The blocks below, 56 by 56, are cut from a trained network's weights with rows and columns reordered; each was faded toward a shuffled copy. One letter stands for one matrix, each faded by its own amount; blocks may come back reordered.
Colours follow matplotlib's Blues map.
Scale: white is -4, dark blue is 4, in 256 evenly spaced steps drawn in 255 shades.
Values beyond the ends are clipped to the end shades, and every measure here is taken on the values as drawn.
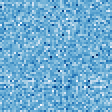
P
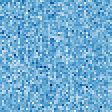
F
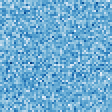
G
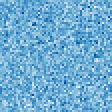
G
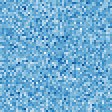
P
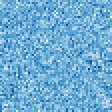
G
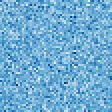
P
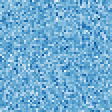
P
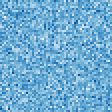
G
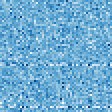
F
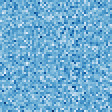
P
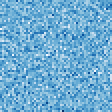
G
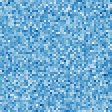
G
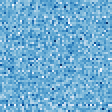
P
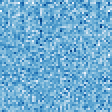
F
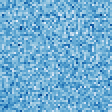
G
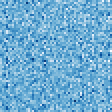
F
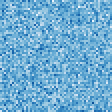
G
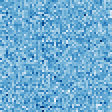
F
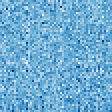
F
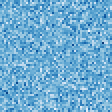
G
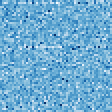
P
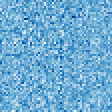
F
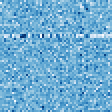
F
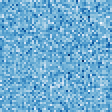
P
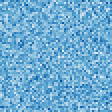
G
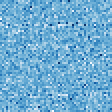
P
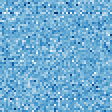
P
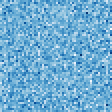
F
